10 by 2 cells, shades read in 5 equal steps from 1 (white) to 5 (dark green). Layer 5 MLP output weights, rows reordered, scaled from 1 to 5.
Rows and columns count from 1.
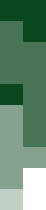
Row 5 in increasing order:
4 5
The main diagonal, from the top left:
5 5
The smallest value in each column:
2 1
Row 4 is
4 4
